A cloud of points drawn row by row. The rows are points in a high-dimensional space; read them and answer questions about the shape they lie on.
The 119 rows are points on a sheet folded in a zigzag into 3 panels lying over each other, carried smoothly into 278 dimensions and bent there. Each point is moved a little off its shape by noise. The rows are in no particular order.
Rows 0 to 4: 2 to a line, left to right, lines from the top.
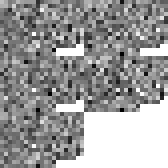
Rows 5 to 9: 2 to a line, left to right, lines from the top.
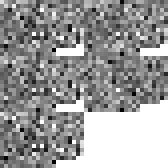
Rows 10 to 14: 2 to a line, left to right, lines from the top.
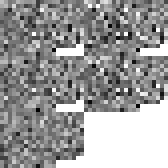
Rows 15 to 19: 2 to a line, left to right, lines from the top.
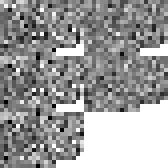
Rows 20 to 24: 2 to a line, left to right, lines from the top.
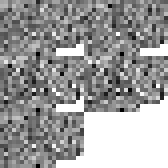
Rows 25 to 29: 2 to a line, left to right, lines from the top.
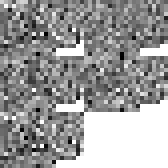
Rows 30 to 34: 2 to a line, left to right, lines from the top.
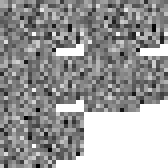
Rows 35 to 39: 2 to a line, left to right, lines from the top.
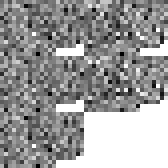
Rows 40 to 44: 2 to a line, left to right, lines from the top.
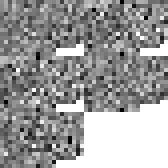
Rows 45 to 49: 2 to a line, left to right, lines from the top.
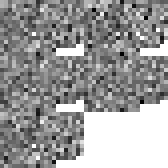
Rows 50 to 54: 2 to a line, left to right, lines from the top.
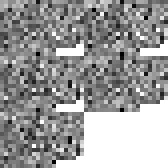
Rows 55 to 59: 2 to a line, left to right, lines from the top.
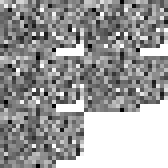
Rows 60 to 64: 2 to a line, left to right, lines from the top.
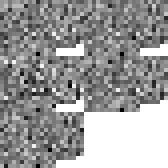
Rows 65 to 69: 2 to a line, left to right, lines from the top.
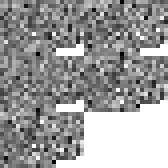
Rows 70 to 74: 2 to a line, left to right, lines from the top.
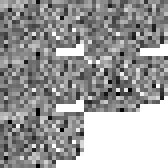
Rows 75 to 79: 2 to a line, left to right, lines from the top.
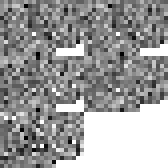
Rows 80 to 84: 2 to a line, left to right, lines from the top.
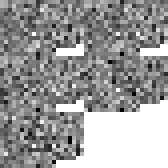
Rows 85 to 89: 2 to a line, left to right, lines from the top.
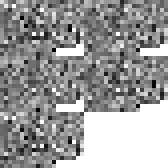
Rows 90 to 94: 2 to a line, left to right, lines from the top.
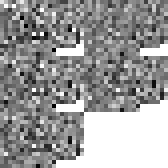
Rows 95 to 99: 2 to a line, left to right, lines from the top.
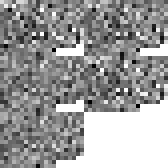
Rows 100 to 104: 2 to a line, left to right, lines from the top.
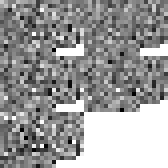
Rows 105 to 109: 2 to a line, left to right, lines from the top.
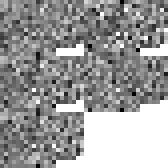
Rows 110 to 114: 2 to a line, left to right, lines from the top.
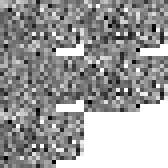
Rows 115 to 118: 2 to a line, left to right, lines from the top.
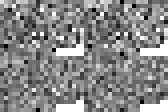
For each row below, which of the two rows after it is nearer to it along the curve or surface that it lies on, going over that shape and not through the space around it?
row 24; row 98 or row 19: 19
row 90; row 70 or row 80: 80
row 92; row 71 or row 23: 71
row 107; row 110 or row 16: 16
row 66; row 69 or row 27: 27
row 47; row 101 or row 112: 101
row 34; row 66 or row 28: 66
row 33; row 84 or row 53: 84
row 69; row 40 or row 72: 40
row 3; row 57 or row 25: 25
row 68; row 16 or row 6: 16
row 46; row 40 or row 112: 112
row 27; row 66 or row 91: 66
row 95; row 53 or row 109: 109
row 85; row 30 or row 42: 30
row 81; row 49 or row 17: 17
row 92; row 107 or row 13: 107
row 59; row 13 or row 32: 32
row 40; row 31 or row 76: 31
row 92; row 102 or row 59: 102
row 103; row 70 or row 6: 6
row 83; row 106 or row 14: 14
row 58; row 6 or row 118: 6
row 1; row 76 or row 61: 76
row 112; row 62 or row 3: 3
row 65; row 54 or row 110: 110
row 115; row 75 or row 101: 101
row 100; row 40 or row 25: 40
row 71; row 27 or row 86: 86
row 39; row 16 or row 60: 60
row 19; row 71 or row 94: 94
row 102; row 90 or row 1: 90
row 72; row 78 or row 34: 34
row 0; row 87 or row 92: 92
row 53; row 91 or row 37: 37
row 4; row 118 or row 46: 118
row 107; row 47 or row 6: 47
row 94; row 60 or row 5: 5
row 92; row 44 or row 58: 44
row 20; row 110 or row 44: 110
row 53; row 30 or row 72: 72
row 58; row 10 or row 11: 11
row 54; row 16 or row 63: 16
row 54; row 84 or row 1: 84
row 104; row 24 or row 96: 96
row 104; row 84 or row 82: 84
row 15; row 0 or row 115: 115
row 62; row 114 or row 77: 114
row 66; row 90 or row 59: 59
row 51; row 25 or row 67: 25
